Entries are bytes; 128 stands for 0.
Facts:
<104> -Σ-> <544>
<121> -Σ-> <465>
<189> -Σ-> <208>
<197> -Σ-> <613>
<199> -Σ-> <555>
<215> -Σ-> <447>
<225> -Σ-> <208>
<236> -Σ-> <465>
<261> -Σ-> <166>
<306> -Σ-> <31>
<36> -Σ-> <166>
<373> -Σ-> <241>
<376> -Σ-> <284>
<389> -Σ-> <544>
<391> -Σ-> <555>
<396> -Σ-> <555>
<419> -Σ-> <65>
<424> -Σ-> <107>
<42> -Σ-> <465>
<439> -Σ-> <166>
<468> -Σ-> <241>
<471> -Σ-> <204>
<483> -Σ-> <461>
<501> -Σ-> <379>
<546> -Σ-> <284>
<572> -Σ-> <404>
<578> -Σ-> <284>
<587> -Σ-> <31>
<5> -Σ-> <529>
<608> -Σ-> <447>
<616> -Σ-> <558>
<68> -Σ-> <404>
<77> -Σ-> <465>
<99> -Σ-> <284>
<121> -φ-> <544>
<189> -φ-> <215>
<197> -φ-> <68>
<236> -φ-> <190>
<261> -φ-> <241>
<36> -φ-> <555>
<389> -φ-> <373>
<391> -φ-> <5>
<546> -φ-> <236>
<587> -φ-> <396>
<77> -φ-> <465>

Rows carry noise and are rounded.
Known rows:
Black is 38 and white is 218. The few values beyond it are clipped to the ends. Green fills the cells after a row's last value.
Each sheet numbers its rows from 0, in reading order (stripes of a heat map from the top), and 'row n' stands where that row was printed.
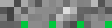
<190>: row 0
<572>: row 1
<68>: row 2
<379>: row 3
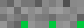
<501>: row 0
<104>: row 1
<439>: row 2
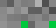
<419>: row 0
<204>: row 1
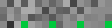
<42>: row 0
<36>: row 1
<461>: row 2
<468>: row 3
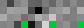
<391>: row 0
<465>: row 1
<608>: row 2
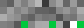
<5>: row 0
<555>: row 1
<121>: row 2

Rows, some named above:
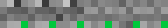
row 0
<555>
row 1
<555>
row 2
<544>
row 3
<189>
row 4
<587>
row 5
<189>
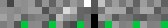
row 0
<261>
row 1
<396>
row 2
<197>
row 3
<236>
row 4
<373>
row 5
<373>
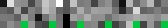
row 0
<284>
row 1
<546>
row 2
<236>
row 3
<391>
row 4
<77>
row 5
<241>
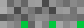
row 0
<36>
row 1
<166>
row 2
<215>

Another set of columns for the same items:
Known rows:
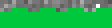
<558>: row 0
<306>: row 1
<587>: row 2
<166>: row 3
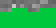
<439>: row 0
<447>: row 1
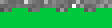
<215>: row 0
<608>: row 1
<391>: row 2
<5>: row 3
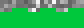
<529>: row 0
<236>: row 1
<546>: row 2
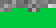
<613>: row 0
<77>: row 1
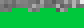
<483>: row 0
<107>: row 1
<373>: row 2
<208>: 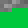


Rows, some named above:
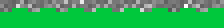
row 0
<396>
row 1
<197>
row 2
<389>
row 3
<36>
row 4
<36>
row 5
<190>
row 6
<391>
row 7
<197>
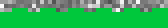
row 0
<68>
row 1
<284>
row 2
<587>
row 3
<465>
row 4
<236>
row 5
<42>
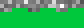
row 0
<389>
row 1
<121>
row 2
<555>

